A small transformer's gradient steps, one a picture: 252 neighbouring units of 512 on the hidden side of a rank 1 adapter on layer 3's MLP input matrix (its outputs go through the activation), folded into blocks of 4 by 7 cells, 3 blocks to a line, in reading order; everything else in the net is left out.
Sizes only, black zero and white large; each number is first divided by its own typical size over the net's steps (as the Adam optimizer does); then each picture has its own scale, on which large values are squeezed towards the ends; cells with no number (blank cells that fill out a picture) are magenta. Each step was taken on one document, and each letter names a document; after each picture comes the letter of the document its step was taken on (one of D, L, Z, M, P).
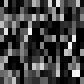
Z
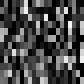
Z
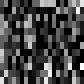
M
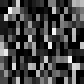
M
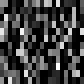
Z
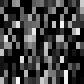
M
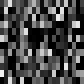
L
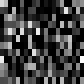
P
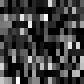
P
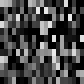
L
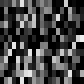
L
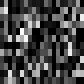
Z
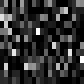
P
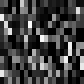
P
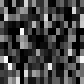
Z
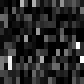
P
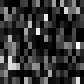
P
